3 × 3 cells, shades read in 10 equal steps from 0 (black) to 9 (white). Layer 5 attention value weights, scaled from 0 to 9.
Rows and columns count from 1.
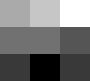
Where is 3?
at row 2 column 3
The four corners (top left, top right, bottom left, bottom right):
6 9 2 2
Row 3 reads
2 0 2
